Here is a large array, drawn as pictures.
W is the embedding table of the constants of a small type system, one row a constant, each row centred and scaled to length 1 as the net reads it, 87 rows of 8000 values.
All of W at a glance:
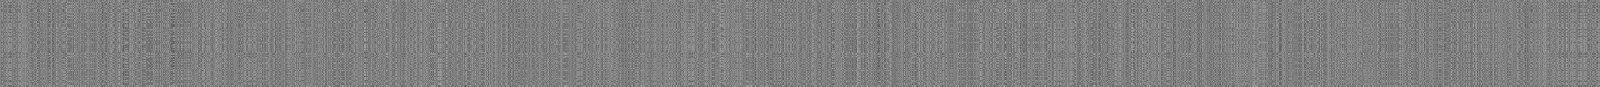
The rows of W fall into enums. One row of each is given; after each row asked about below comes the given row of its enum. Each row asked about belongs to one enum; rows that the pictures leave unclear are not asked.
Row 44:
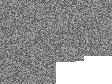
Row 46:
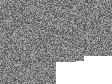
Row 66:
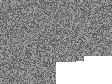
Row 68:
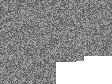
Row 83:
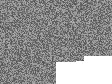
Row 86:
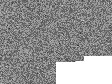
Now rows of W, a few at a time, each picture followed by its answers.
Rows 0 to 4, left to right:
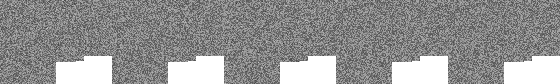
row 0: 44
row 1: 83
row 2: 86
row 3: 66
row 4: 66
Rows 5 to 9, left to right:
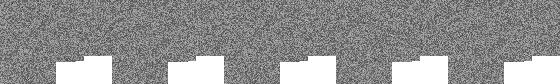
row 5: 86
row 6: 68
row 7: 86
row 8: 46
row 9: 68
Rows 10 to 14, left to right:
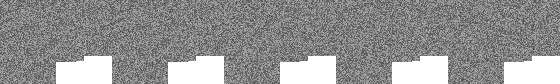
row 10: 68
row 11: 68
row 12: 86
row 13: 66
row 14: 46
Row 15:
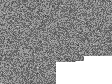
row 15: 86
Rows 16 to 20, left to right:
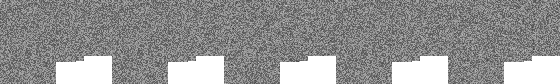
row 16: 66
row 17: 66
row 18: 86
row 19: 66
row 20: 46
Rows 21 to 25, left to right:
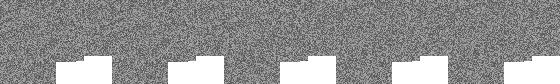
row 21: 68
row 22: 68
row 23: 83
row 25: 66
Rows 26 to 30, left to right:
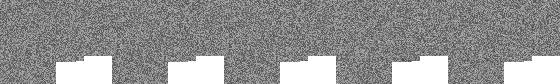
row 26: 66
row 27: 83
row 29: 86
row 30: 46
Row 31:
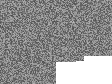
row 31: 83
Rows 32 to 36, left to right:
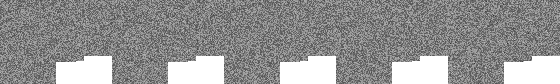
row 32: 68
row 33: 46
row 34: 66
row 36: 86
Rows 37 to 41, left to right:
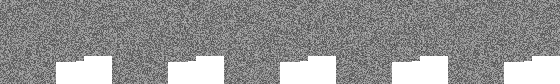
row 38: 83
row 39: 46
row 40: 44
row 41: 66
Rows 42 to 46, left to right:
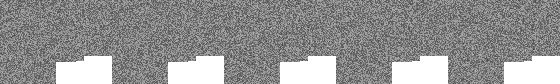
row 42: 68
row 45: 83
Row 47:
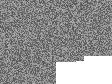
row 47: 83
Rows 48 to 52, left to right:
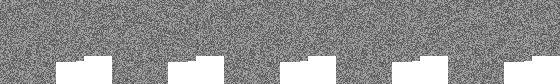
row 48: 66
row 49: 46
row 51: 66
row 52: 68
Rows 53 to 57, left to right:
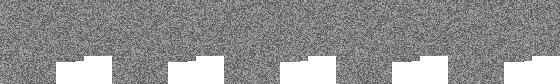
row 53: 86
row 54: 86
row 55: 66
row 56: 86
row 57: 68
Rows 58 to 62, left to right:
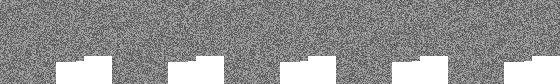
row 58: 66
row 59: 83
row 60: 66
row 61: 44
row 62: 68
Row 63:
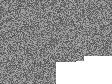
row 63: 68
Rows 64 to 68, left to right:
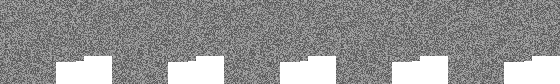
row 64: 83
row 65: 66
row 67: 83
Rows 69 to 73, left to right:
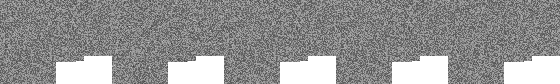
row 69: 83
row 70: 86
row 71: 83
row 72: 83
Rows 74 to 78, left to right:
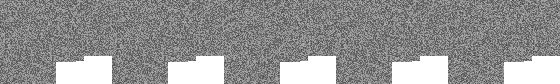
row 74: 83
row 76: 68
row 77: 83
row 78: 44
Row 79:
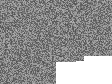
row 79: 83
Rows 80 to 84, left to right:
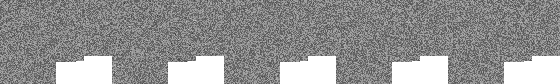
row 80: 68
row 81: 86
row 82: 66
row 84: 83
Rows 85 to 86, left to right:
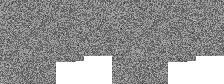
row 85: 86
